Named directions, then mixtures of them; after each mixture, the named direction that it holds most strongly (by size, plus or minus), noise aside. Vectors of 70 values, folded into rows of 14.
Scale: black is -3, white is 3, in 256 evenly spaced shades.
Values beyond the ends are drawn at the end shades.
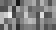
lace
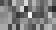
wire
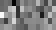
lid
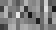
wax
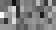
lid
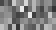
wire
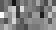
lid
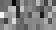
lid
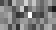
wire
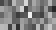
wire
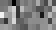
lid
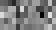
lid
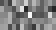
wire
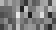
wire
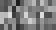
lace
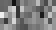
lid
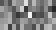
wire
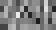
wax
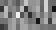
wax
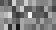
wire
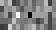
wire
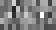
lace
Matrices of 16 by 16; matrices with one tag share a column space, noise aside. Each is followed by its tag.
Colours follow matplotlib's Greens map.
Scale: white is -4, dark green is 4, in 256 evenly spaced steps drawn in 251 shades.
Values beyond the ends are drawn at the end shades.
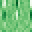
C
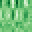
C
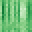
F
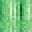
F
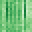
F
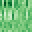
C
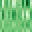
C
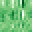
C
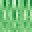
C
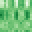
C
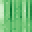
F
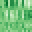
C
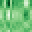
C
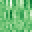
C
